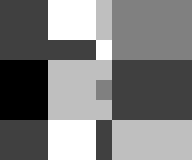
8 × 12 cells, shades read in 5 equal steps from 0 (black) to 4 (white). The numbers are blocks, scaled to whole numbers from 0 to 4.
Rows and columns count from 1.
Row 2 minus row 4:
1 1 1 1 1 1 0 1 1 1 1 1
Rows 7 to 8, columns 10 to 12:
3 3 3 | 3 3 3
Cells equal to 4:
13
